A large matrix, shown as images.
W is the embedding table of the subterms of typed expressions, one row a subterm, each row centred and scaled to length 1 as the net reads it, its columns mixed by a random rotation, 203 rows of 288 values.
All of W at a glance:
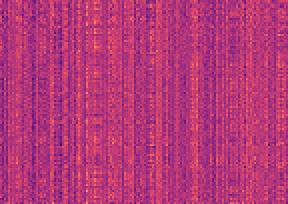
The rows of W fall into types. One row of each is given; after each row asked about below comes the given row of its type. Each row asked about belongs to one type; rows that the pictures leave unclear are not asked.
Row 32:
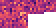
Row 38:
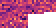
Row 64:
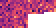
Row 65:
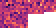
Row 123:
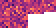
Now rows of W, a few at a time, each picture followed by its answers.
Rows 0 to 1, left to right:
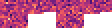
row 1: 123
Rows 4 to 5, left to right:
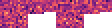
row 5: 38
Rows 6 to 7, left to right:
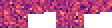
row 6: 65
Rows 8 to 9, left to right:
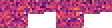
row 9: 32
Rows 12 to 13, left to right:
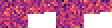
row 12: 123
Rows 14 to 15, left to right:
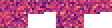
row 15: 65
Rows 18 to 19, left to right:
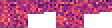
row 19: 38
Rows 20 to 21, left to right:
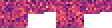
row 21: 32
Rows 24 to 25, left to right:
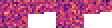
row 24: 65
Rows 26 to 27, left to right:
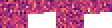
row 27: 123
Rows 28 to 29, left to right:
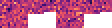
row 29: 32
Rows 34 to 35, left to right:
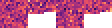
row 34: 65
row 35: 64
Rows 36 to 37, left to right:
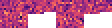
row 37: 32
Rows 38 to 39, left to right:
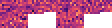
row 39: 32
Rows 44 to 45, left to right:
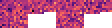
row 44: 64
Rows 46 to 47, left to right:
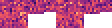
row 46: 32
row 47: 32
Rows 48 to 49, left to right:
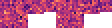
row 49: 32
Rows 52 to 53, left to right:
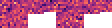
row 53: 38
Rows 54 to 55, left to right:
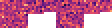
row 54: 32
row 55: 65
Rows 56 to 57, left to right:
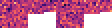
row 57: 65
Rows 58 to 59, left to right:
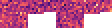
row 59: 65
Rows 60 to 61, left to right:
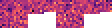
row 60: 64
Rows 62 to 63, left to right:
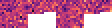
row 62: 38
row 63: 64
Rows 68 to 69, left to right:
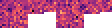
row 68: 64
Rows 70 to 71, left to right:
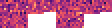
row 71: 32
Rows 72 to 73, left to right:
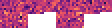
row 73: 32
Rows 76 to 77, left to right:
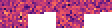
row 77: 65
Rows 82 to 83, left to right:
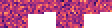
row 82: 65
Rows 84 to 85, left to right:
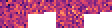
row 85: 123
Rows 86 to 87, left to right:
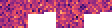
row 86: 64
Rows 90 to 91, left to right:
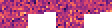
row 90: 32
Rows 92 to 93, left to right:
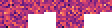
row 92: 65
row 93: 123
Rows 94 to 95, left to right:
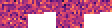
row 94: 38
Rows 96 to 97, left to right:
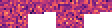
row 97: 38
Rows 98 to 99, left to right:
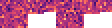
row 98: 64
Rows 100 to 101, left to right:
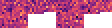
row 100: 32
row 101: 38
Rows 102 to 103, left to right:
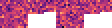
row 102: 64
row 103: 65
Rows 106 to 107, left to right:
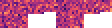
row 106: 65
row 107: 64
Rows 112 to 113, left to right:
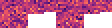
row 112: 123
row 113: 38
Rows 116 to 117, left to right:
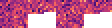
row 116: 64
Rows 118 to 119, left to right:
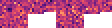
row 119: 123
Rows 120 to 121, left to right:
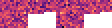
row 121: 65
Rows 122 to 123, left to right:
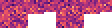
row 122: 123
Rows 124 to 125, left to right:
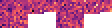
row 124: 64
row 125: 65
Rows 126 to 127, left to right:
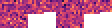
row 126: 38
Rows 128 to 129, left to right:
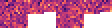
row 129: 64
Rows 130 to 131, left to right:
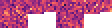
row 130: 123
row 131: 65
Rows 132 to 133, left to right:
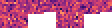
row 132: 32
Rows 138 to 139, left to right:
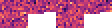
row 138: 32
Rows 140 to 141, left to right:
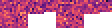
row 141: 38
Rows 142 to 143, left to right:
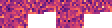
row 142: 64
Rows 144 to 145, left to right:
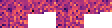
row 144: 64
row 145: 64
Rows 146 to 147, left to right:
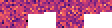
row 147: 123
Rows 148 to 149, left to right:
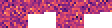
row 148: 123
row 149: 38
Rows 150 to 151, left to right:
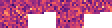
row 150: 123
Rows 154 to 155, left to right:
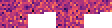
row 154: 38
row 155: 64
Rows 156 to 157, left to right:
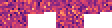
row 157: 123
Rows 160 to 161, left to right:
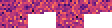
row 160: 38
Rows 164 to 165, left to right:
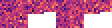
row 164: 38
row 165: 64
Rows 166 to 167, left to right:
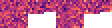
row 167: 64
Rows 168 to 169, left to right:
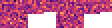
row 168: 38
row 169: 65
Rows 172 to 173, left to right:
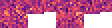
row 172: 123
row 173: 32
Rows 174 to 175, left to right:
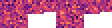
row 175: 65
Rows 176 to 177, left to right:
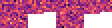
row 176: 38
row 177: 65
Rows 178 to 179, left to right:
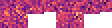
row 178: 123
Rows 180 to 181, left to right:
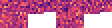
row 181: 32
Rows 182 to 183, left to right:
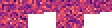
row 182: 38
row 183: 123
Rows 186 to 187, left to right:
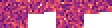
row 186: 65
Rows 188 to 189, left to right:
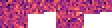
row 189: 32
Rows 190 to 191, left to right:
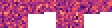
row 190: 65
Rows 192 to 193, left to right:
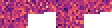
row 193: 64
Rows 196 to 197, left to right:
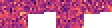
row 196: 32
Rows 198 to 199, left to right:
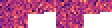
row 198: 64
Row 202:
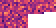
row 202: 65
